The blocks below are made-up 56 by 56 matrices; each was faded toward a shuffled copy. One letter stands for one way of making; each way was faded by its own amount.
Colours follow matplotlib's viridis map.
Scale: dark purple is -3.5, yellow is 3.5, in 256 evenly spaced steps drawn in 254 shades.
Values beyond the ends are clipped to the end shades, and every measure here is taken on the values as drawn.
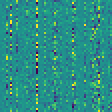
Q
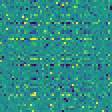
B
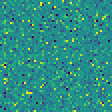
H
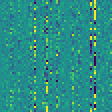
Q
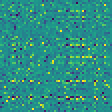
B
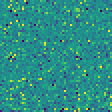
H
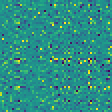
B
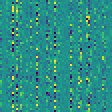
Q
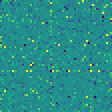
H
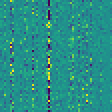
Q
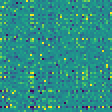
B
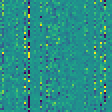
Q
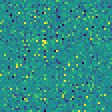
H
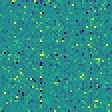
H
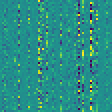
Q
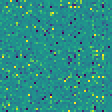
H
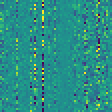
Q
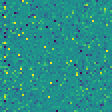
H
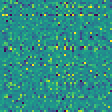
B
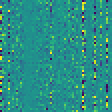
Q
